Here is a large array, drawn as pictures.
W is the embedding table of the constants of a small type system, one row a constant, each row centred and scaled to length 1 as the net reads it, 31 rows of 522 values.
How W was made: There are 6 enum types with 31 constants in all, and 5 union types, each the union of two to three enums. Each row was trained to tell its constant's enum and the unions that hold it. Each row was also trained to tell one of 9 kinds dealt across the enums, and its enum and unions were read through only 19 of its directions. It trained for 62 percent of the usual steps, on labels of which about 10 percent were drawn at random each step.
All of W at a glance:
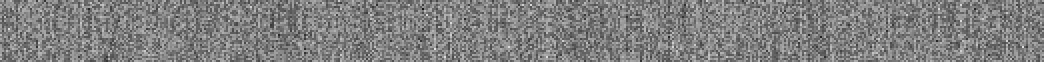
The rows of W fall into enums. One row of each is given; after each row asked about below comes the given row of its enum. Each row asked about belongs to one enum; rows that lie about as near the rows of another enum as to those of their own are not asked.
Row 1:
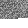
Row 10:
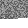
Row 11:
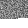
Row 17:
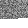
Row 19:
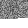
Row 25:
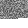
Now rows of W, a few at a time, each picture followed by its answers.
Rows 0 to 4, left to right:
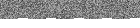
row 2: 10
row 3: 19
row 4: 17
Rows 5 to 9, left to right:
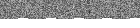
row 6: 11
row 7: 25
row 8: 17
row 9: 10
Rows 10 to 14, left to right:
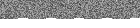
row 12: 11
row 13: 10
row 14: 25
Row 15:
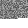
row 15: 19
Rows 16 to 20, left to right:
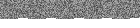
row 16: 11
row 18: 17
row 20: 25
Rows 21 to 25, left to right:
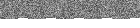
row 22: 10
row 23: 10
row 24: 17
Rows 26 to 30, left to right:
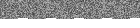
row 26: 19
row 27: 19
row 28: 11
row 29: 19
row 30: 11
